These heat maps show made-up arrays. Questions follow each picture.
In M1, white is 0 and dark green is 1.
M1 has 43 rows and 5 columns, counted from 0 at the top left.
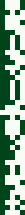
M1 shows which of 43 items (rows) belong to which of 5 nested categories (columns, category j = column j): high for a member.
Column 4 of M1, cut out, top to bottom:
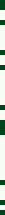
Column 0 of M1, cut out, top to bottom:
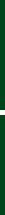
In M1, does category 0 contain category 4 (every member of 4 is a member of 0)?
yes
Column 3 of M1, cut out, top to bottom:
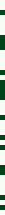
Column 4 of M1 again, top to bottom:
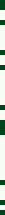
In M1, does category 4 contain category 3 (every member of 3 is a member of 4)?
no
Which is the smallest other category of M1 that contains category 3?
1
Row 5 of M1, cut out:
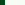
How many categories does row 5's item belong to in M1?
1
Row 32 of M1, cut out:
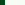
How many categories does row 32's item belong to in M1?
1
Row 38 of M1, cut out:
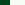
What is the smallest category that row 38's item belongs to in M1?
1
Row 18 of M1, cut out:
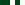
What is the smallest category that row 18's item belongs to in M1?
3
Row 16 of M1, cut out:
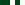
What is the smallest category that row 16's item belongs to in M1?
3
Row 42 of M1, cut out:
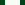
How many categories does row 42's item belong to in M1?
2
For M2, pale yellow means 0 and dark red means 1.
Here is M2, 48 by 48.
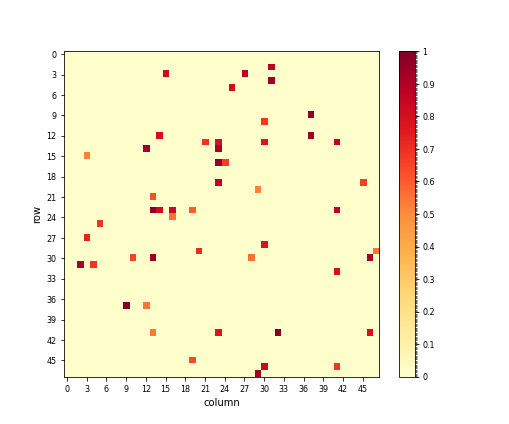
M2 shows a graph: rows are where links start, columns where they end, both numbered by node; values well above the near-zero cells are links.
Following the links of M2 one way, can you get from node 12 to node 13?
yes
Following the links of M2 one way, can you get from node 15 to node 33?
no
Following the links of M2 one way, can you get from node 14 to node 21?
yes
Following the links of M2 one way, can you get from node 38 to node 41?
no
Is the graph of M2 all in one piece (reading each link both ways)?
no
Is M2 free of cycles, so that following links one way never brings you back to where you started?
no
